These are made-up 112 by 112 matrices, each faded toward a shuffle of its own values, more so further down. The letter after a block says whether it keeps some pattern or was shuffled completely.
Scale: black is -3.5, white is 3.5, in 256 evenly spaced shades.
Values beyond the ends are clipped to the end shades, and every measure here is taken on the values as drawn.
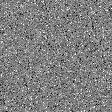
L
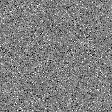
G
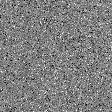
L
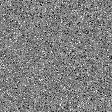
G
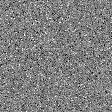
L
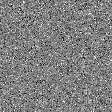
G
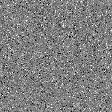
G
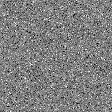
G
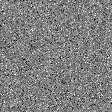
L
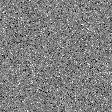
L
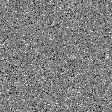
G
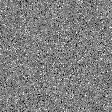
L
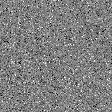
G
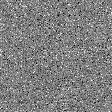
G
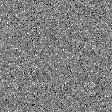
G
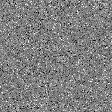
G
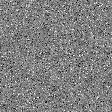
G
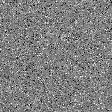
G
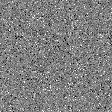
G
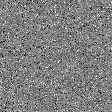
L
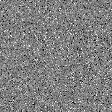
G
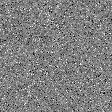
L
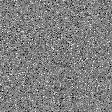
G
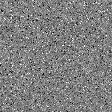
G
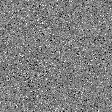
L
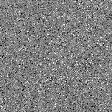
G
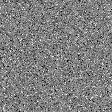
L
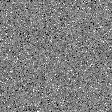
L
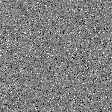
L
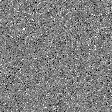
G
